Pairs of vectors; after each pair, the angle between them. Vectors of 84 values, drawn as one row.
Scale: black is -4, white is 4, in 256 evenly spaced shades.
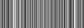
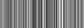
orthogonal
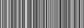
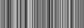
partly opposed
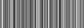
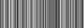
orthogonal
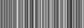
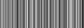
nearly opposite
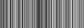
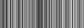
nearly parallel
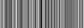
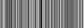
nearly parallel
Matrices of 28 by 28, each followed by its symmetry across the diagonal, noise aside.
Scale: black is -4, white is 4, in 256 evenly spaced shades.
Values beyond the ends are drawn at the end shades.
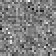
antisymmetric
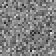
symmetric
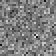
symmetric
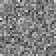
symmetric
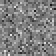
antisymmetric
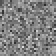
neither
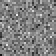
neither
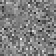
antisymmetric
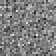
antisymmetric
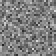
neither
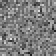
symmetric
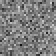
neither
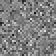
symmetric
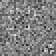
symmetric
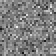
neither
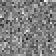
neither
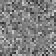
antisymmetric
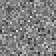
symmetric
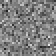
neither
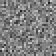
antisymmetric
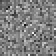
symmetric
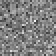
neither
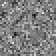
symmetric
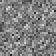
symmetric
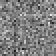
antisymmetric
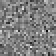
antisymmetric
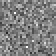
neither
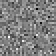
antisymmetric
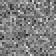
neither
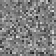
antisymmetric
